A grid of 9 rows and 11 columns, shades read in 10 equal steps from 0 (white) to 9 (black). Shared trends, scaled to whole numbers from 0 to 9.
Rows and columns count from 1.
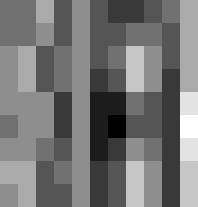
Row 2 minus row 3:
1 2 -2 1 0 0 1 3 1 0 0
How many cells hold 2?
6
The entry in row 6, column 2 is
4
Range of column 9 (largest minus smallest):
2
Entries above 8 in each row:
0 0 0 0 0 1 0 0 0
